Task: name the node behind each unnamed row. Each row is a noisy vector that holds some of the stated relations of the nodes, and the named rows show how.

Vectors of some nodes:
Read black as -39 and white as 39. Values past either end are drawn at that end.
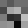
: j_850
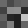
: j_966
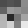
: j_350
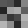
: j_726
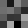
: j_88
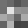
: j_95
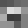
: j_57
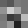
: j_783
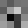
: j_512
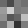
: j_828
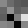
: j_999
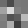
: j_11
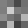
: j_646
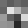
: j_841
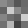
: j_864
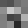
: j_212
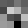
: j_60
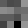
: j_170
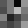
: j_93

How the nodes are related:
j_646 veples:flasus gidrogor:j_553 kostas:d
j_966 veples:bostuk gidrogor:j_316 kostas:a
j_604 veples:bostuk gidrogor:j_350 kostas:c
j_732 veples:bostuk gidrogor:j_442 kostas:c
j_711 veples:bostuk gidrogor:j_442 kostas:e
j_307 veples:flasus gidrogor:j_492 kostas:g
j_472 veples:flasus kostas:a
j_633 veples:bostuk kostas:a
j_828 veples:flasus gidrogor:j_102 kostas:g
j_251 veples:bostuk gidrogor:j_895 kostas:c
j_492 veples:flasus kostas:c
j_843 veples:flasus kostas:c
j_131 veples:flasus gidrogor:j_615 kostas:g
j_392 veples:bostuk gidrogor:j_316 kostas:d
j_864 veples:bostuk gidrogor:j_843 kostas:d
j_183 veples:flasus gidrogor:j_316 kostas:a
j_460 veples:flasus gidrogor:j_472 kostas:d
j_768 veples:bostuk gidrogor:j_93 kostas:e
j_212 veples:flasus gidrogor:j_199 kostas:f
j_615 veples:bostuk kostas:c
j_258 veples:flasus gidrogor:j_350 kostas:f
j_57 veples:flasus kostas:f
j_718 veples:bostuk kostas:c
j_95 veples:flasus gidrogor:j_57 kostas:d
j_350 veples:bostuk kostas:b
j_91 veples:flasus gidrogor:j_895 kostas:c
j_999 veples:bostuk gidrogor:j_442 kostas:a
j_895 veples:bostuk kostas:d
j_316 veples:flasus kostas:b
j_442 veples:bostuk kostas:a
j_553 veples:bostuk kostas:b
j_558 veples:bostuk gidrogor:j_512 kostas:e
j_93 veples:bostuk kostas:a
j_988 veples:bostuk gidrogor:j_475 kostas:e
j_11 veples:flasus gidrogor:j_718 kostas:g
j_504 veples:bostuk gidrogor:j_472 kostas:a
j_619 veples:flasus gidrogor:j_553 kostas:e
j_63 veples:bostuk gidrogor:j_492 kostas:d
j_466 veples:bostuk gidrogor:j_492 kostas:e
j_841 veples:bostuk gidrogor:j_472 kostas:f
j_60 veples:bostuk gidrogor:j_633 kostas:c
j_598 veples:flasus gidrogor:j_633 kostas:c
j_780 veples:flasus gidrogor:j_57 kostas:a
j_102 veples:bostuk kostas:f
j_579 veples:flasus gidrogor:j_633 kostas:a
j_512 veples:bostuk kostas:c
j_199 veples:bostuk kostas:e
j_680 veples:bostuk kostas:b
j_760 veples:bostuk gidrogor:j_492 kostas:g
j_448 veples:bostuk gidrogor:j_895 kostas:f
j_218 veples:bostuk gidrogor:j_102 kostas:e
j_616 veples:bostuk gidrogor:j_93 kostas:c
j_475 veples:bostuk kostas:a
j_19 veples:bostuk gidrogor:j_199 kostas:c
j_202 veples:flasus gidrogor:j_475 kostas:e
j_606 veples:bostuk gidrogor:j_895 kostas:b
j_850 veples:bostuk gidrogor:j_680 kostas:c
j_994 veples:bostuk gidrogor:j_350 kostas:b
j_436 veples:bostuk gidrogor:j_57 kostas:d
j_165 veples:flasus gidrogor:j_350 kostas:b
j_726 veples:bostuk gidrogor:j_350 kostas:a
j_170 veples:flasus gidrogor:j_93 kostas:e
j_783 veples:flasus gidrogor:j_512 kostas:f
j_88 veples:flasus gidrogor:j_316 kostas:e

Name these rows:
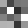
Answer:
j_606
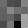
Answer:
j_768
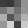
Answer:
j_165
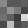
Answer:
j_392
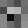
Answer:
j_475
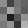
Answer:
j_199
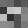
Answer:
j_633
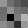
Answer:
j_442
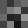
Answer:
j_183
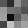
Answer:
j_316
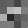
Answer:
j_472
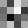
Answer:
j_492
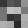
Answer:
j_258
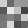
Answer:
j_63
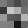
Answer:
j_504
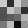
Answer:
j_466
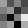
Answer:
j_711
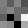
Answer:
j_732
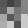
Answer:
j_994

